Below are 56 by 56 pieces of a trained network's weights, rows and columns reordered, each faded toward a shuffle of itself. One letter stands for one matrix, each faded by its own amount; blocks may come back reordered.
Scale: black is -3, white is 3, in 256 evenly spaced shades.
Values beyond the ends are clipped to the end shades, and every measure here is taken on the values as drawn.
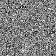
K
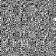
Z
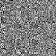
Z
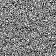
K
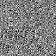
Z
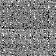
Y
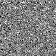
K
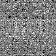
Y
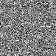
K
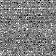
Y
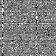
Y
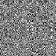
Z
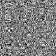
Z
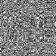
Z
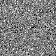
K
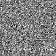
K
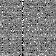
Y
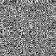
Z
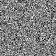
K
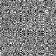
Z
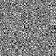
Z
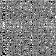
Y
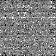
Y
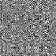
Z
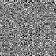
Z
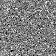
K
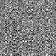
Z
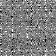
Y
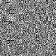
Z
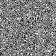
K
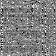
Y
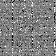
Y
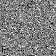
K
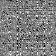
Y
